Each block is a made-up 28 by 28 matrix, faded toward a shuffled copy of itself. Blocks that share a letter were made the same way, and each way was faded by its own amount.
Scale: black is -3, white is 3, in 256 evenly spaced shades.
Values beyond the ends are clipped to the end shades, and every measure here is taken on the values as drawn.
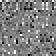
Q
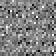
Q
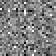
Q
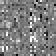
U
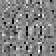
Q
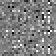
U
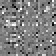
Q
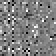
U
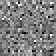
Q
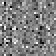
Q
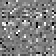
Q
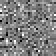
U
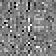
Q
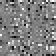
Q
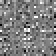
U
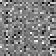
Q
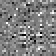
Q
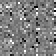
U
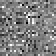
Q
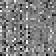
U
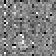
U
